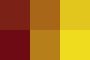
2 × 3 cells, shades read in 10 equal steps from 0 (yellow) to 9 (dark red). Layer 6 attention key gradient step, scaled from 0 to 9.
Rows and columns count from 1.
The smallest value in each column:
8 4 0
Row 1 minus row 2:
-1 1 1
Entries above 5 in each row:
1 1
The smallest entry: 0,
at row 2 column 3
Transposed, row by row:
8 9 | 5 4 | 1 0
